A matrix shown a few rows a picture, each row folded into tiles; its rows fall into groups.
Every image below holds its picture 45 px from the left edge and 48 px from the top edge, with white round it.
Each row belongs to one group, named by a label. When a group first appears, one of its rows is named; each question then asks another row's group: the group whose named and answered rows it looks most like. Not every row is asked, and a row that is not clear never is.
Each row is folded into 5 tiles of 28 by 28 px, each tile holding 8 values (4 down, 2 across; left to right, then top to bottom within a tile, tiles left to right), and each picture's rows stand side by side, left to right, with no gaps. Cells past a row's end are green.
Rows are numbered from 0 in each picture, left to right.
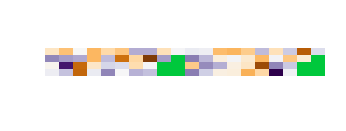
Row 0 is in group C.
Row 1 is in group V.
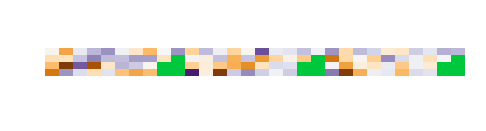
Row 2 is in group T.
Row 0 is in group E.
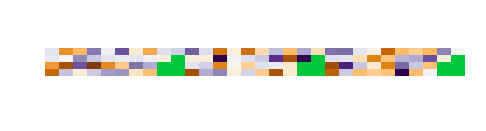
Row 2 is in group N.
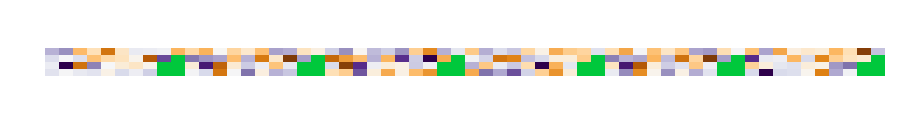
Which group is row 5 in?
V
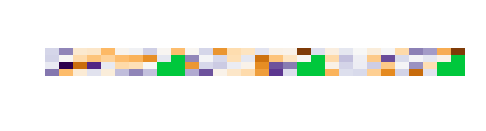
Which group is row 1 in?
V
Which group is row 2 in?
N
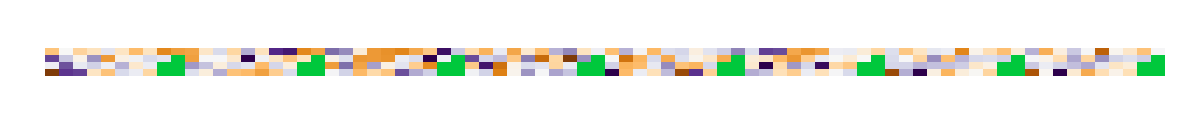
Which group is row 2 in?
N
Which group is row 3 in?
C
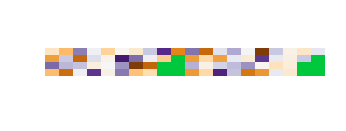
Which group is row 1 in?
T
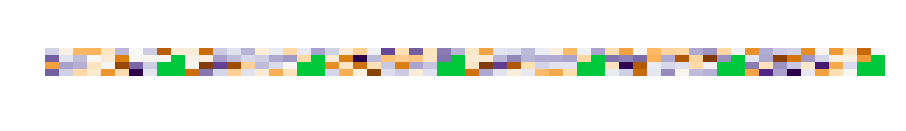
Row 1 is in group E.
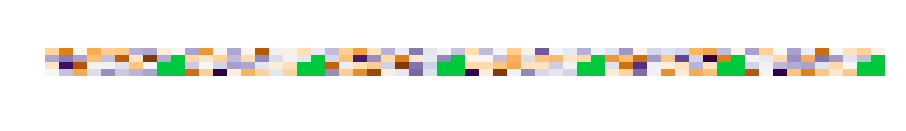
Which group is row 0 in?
C
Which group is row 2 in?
V
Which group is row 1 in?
T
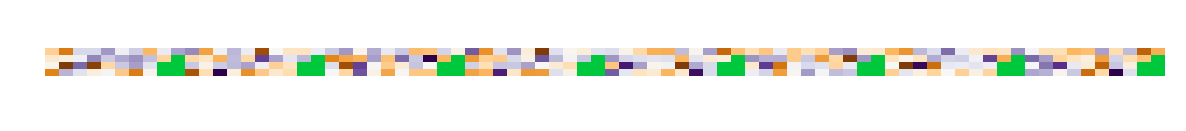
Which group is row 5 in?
C
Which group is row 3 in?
T
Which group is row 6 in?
E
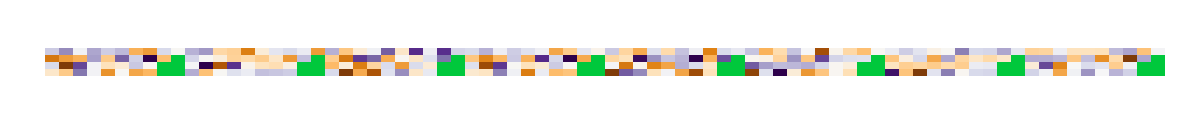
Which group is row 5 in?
T
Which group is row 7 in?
C
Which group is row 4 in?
E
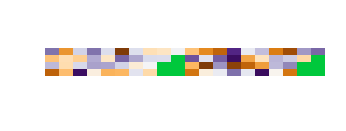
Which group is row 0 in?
T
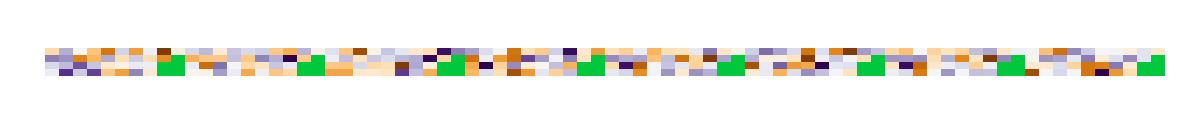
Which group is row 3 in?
N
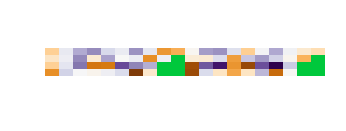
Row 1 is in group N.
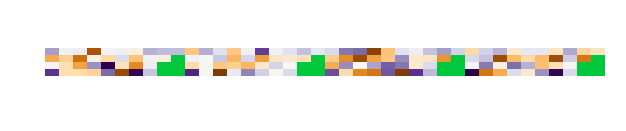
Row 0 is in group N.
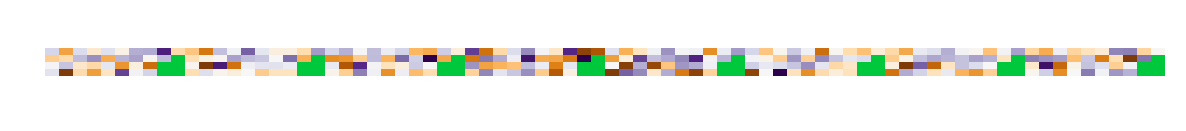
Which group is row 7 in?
C
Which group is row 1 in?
E
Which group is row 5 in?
T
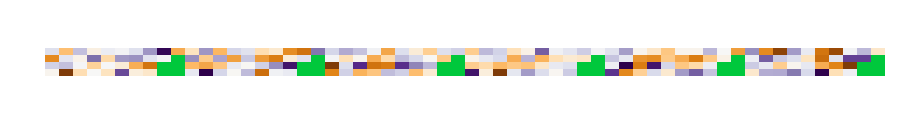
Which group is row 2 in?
N
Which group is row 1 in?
V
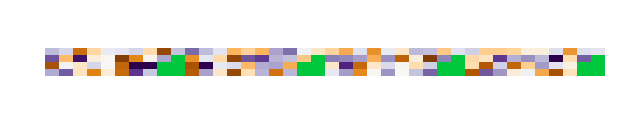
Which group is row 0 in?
V
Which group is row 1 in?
N
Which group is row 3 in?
E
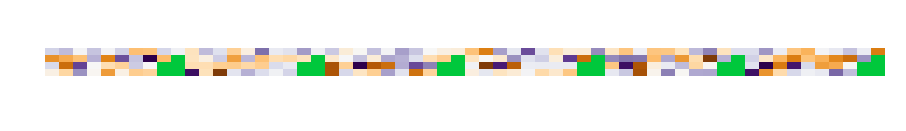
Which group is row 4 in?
C
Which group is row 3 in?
E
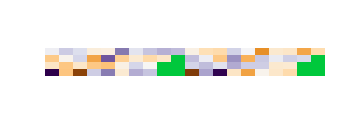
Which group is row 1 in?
T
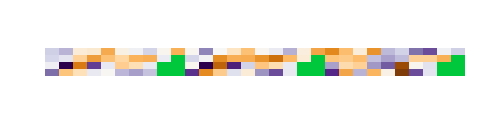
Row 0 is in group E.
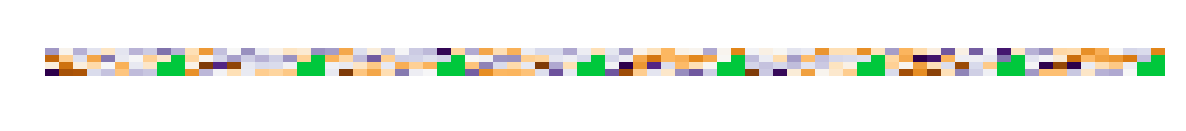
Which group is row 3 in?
V
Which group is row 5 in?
T
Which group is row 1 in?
E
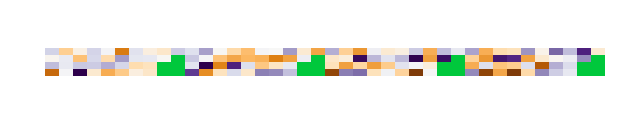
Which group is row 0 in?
T
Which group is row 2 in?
E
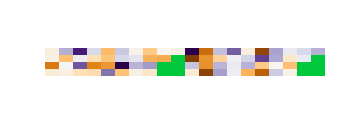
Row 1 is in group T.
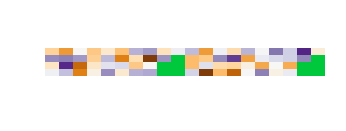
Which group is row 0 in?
C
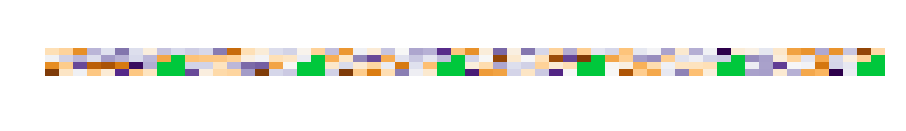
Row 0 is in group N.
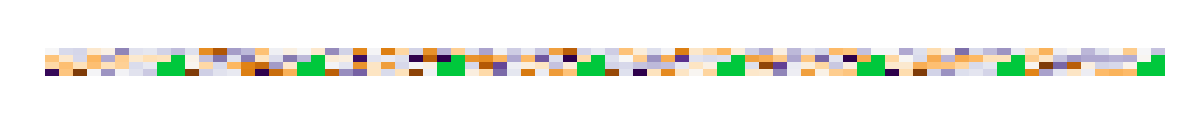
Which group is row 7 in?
E
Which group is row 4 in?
T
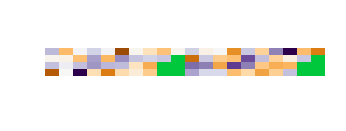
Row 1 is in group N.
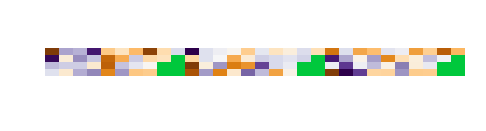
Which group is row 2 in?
T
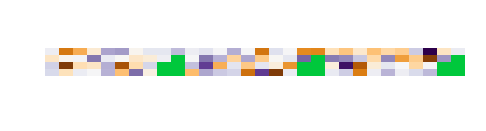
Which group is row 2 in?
C
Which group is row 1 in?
N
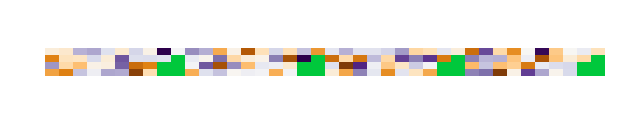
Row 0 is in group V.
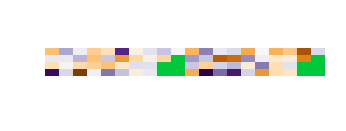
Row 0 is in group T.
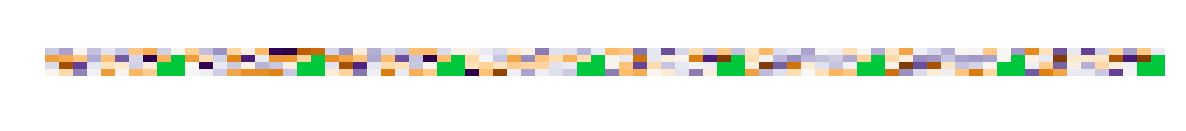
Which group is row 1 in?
N
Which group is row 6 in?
E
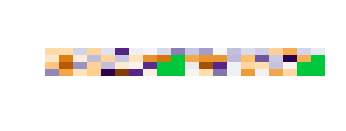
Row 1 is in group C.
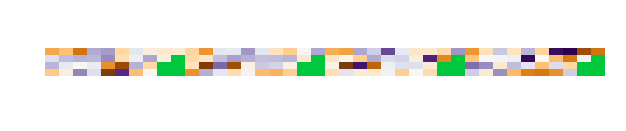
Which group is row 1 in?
E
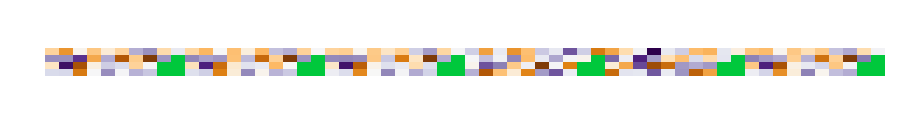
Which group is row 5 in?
C
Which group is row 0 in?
C
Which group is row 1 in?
C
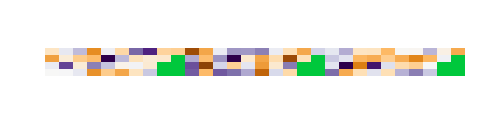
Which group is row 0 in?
N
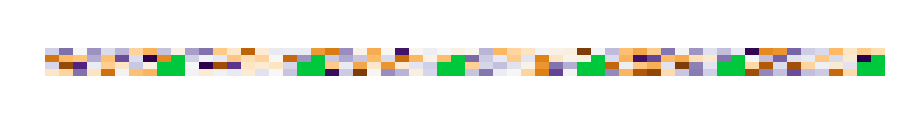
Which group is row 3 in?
V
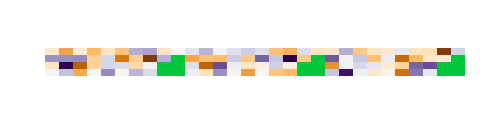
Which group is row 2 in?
V
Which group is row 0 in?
C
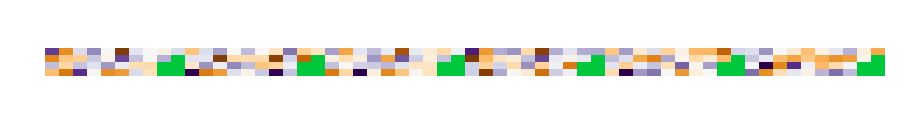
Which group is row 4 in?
V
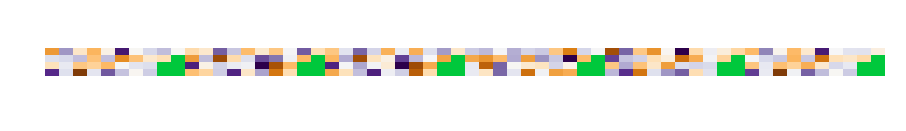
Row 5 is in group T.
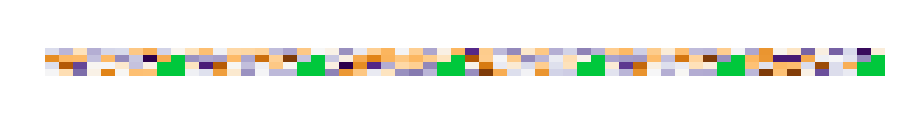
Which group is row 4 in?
C
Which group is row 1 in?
C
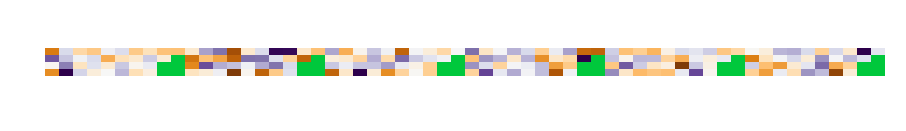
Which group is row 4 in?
V
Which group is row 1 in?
N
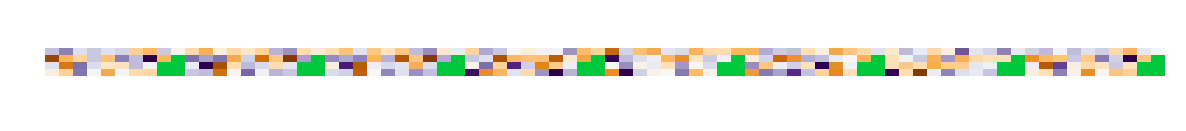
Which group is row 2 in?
C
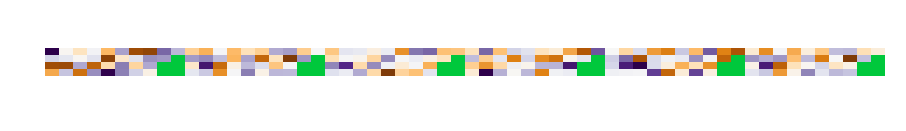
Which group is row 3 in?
V
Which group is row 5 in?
C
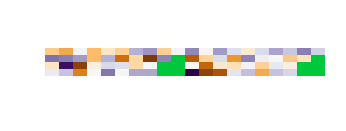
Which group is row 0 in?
C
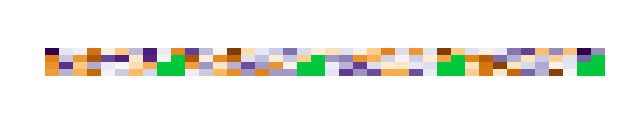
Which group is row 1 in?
N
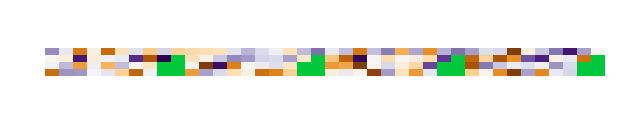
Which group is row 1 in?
E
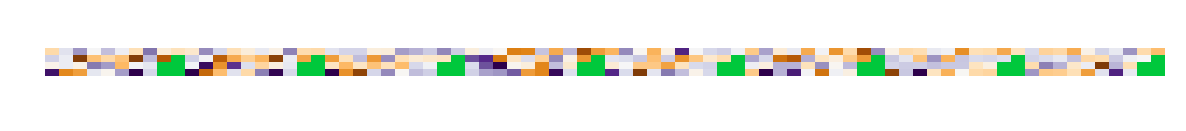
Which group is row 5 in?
V
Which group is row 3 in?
V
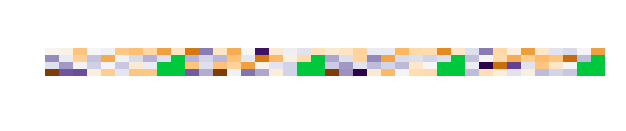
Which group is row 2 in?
T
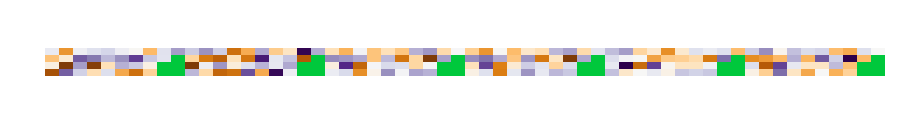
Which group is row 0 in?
E
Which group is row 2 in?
C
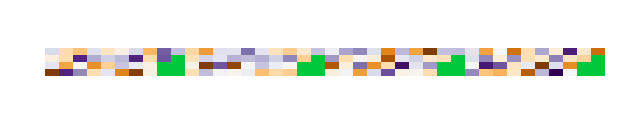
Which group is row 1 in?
E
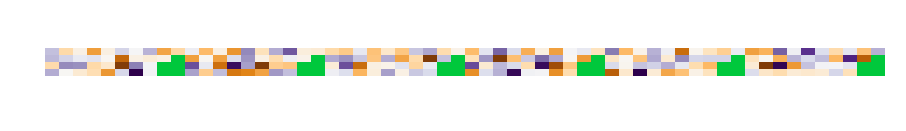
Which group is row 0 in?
V
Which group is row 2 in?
C
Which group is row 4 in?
T
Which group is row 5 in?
E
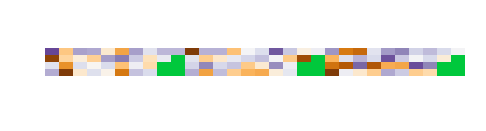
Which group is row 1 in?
N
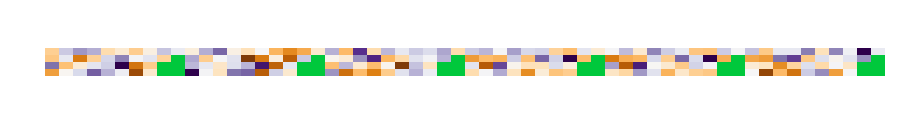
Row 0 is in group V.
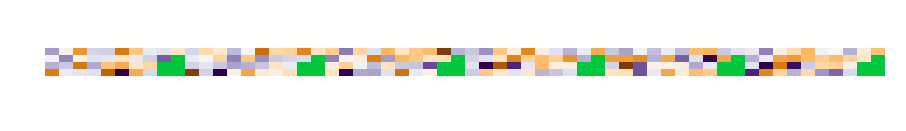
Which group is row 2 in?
V
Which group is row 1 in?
T
